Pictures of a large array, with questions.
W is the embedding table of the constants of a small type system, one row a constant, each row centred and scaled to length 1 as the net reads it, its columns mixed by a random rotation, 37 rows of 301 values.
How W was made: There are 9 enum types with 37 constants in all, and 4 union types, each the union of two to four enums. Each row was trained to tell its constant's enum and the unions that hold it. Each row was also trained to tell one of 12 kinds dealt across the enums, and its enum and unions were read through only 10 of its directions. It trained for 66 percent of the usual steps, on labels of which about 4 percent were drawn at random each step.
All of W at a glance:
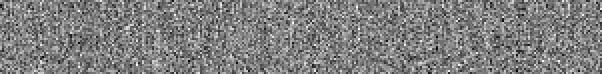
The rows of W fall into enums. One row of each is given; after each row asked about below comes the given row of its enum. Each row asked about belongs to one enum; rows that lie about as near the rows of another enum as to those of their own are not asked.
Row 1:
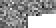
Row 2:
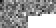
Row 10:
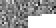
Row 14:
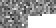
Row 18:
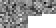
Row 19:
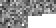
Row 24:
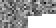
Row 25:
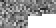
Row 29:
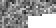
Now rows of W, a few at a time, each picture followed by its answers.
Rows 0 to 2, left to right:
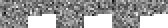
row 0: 29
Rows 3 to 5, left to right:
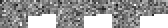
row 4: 1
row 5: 25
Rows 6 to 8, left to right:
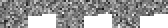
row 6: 19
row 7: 1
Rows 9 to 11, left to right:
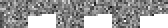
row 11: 29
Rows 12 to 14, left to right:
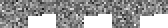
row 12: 25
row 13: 14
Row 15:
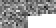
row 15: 29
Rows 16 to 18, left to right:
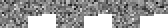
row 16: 14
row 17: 18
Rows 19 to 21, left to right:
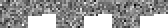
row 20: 25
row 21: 2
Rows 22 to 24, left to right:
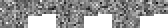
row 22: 10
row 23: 18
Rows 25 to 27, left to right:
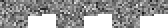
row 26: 24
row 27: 10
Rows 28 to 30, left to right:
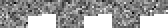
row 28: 14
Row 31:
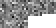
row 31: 25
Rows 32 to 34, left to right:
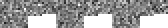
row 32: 29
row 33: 18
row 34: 10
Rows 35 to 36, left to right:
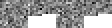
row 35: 10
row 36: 18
